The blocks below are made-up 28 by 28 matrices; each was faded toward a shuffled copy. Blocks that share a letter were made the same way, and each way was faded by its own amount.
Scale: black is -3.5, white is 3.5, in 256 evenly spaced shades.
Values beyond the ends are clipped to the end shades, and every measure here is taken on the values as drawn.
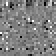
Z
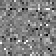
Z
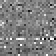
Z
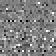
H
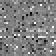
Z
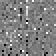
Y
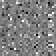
Z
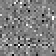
Z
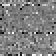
H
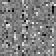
Y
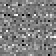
H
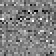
H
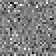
Z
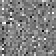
Y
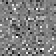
Z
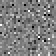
Y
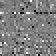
Z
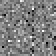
Y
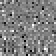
Z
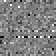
H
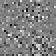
Z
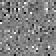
Z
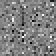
Y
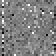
Y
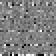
H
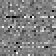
H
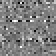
H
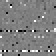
H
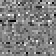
H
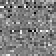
H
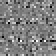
H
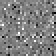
Z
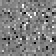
Z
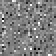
Y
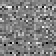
H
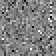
Y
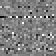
H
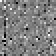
Y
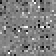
Z
